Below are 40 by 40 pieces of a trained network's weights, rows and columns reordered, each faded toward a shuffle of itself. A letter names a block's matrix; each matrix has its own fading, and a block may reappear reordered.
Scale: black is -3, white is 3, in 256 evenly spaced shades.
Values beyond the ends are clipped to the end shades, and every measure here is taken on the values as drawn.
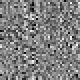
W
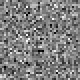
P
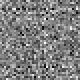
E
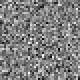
E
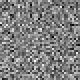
W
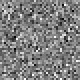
P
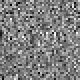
E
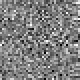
E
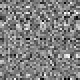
E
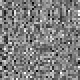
W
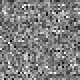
P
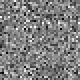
E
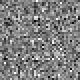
P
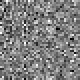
W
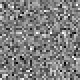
E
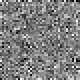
E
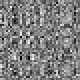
W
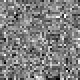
E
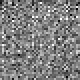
P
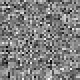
W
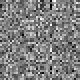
W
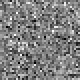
P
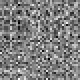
W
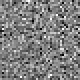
P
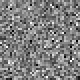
E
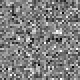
P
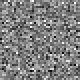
P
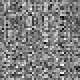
W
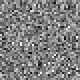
E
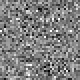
E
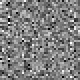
W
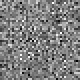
E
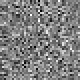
W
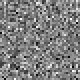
E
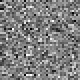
E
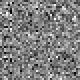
P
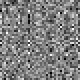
W
